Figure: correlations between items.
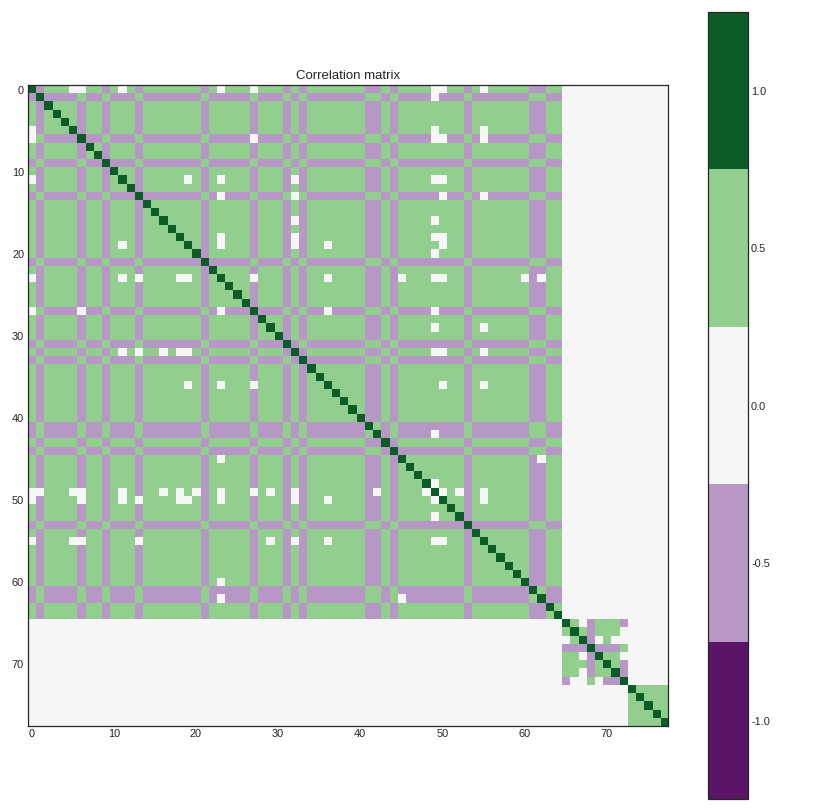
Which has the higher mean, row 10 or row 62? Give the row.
10
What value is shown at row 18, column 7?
0.5
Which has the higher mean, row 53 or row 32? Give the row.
32
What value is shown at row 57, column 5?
0.5
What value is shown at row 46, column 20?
0.5
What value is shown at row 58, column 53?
-0.5
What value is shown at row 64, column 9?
-0.5
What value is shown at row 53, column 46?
-0.5
